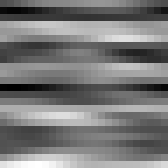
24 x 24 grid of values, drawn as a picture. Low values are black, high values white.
On average the colour sits 50% of the way up the scale. Streaks run across, left to right. Stripes running across repeat 4 times from top to bottom.
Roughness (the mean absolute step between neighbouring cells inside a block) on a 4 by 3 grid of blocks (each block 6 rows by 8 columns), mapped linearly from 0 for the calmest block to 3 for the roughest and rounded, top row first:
322 | 002 | 212 | 101
